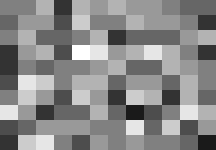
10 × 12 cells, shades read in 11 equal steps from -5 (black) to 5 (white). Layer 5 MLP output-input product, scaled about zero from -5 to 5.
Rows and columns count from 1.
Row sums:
4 3 -1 13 0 11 6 1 5 -1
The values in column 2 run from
-1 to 4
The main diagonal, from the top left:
0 1 -1 -2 0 2 -3 -4 -1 0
